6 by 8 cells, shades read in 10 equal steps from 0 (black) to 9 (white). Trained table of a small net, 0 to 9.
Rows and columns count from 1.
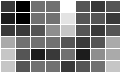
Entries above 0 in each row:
7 7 8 8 8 8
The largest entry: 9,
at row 1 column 5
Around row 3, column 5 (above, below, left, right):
8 3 5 3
